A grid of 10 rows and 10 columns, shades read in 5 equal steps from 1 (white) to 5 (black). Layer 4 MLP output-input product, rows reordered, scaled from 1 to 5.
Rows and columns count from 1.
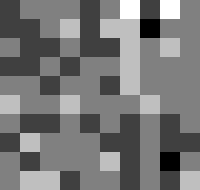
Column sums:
33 33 32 30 34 31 28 32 32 30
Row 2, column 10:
3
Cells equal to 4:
30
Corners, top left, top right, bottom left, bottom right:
4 3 3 2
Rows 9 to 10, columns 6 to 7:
2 4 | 3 4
